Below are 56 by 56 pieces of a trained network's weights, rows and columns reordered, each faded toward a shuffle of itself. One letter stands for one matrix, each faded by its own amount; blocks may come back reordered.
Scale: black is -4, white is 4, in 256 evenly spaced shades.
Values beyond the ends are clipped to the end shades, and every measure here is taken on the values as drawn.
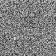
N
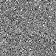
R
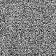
N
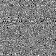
R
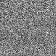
N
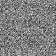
N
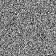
N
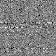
R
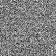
N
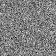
N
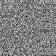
N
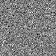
R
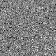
R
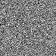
N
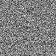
N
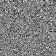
R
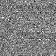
R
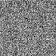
N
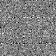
R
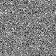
R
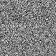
N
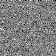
R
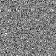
R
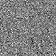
R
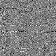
R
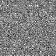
R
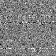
R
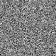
N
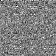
R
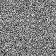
N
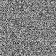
N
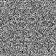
N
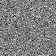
R
